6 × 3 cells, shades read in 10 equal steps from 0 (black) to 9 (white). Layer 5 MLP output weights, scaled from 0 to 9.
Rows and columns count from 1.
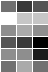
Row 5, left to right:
5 5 1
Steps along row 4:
down down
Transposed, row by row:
4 9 5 3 5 4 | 2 7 6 2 5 6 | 3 7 5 0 1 4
